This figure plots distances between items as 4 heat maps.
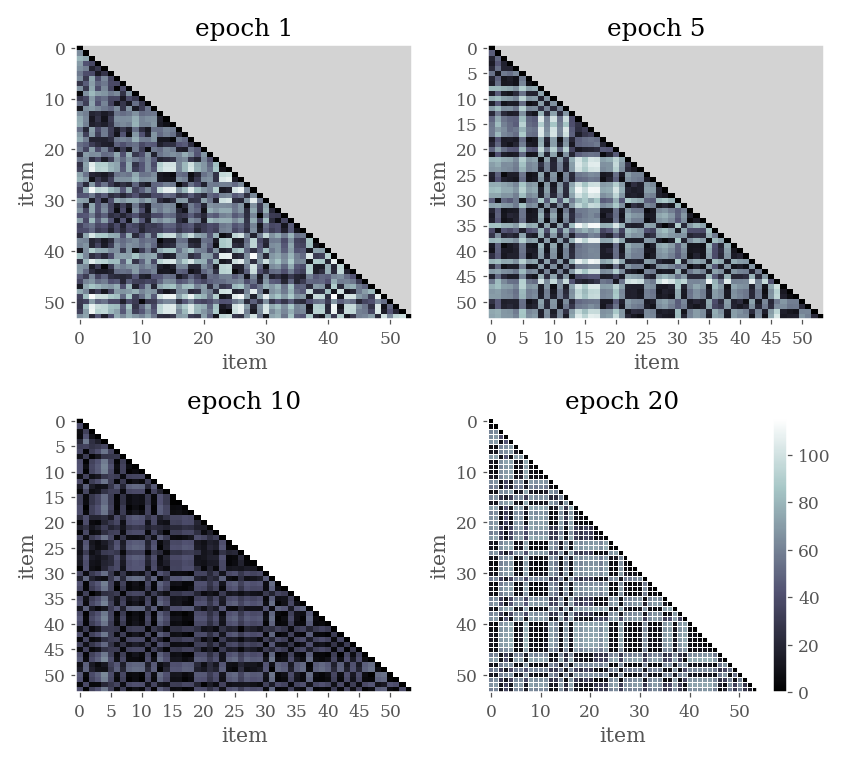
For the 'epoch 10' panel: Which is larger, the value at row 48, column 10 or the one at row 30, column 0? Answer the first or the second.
the first
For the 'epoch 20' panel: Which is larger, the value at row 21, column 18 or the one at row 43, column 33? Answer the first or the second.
the first
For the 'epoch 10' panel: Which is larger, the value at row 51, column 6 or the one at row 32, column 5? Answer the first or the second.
the second
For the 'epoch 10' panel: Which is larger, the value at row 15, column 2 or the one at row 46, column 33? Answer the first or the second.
the first
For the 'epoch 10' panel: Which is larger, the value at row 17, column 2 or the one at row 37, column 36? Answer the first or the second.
the second
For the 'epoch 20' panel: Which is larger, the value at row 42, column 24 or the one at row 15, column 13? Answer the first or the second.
the second
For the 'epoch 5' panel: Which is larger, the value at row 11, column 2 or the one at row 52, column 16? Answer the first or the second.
the second
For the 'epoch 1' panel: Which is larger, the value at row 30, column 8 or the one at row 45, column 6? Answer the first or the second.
the first
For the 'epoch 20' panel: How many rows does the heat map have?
54
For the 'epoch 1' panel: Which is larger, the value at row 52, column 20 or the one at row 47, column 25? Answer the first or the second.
the second
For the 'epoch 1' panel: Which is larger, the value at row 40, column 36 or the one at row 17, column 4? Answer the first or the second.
the second
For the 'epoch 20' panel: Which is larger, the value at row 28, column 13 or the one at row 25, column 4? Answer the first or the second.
the second
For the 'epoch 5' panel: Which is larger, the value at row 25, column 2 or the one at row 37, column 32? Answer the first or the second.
the second
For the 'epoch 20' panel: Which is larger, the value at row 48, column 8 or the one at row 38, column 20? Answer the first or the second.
the second
